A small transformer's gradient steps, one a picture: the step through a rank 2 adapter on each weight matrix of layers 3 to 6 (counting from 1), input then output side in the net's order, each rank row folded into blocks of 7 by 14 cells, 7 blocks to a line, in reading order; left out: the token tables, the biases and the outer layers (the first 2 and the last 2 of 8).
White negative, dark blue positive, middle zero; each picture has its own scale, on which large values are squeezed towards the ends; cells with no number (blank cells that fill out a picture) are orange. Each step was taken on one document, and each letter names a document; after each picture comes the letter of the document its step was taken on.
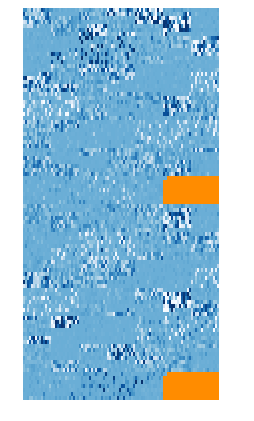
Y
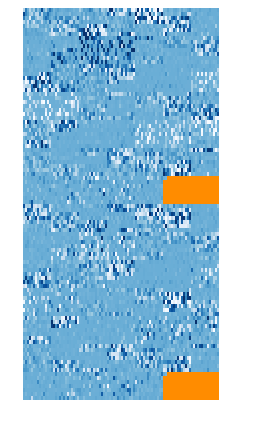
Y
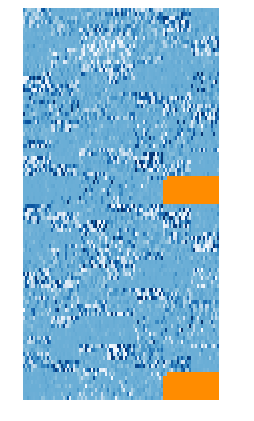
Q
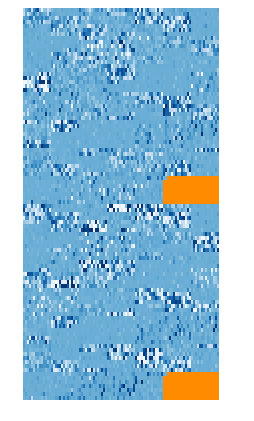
Y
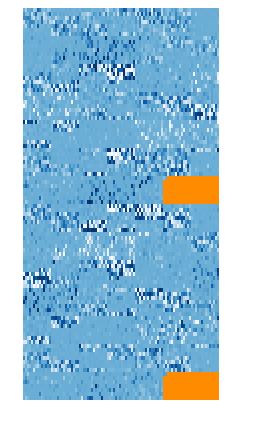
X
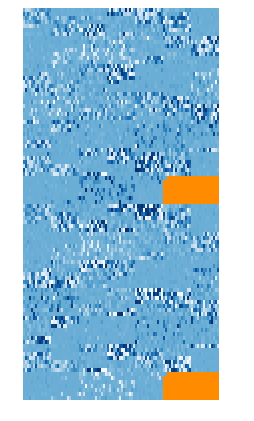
Q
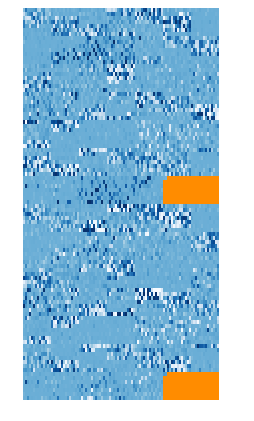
X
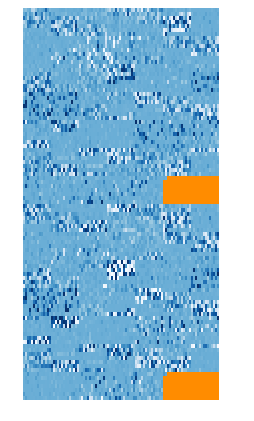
X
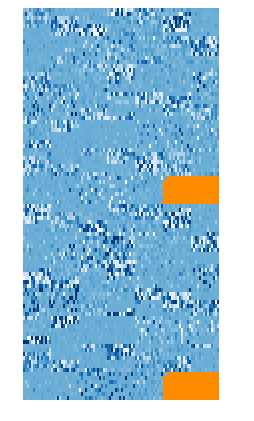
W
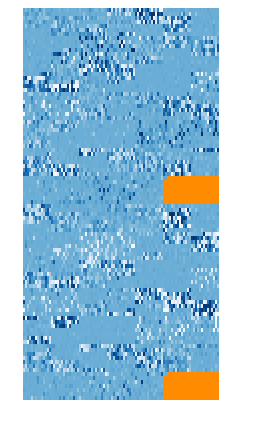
Y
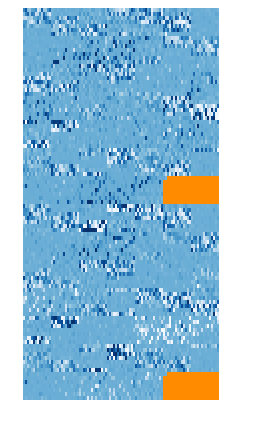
X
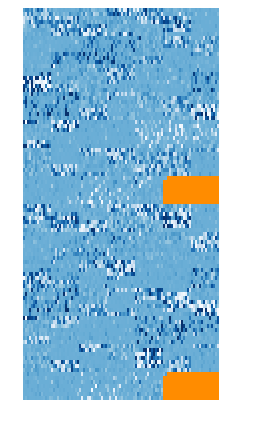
X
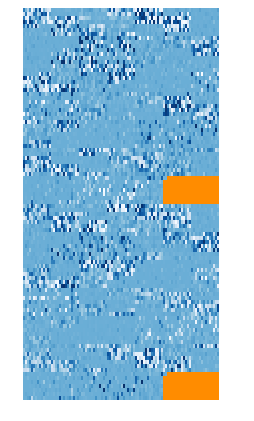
Y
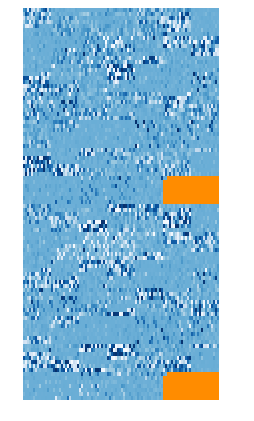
W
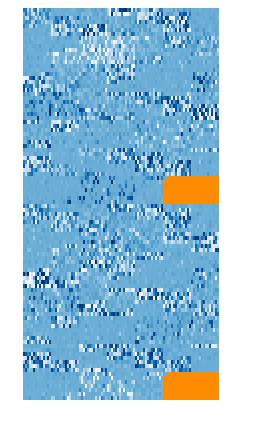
Q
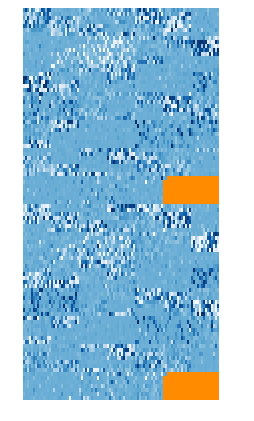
W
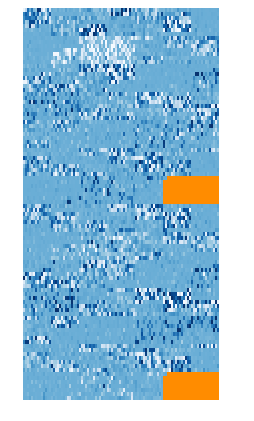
Q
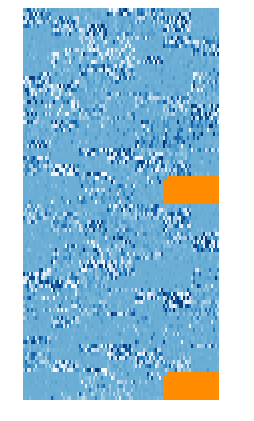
Q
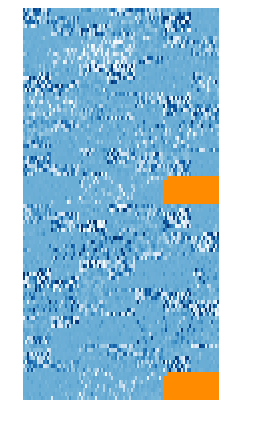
Q
